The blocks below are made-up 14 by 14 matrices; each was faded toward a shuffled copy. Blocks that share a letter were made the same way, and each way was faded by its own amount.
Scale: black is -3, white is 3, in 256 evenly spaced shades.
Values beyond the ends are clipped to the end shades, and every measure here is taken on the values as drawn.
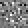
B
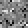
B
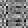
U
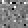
B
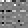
U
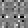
U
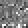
B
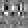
U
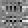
U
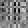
U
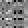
U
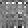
U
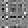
U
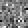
B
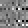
U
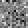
B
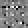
B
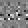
U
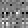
U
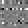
U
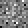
B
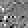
B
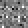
B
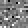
B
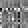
U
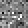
B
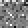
B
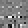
U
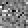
B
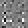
U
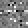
B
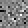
B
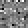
B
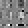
U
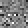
B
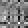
U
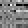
U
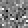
B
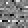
B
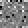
B
